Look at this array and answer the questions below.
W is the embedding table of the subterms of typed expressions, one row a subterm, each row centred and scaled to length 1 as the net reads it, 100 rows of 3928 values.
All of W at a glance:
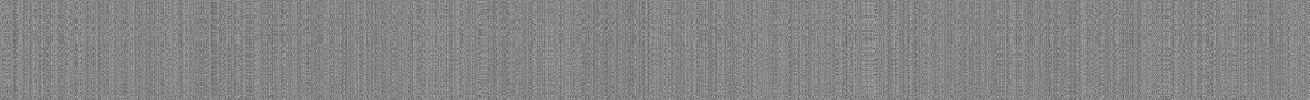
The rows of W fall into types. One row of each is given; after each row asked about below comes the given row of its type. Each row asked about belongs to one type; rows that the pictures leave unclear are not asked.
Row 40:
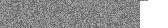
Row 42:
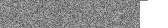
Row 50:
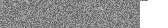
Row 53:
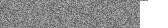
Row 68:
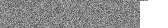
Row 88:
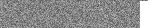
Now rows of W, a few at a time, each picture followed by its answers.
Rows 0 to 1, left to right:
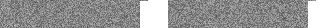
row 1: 68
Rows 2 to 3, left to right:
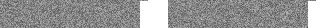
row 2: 68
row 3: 42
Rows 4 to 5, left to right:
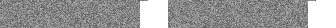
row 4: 40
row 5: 53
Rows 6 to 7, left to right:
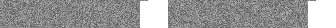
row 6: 50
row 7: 53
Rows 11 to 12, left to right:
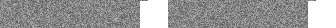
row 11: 40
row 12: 50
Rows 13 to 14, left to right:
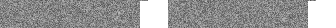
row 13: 42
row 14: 40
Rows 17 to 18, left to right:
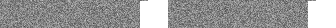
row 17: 40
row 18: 88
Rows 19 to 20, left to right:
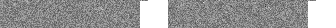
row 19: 50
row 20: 53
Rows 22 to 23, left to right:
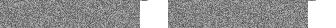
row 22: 42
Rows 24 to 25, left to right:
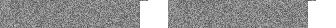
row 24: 40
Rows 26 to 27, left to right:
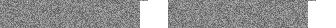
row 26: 68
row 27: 53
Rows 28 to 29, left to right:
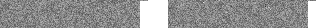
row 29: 53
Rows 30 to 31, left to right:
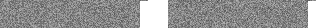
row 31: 40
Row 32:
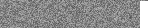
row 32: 50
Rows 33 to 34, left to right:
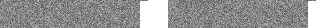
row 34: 40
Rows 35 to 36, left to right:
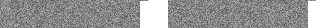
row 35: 40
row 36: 68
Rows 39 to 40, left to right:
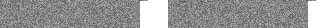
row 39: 40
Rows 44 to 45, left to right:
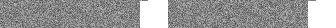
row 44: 42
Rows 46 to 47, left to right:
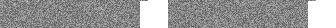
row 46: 50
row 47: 40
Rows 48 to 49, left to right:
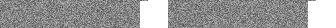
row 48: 53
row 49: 88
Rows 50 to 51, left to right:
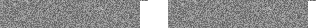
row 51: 50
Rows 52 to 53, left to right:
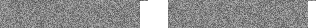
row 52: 40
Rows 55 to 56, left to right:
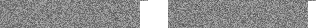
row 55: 68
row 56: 88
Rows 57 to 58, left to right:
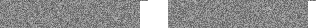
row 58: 50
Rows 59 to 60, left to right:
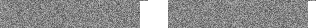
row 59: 88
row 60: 53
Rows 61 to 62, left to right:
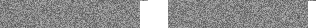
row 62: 50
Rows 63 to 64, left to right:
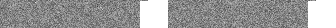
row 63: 53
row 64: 53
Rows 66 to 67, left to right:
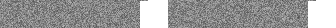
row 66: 40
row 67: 50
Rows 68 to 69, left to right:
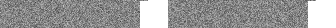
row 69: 88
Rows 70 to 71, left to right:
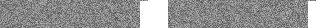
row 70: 68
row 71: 53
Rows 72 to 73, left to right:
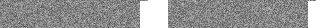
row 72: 42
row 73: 50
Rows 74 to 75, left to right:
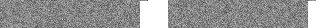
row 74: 53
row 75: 68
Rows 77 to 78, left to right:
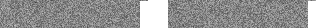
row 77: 40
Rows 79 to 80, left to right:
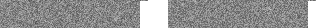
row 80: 50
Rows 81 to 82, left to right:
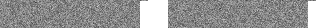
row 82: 88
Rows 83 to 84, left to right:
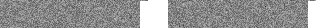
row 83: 50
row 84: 42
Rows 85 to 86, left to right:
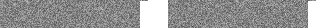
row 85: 50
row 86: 40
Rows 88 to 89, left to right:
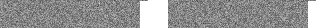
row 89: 40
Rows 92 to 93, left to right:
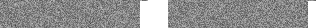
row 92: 42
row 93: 50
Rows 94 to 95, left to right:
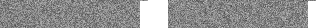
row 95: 53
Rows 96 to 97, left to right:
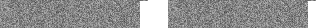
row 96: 88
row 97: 88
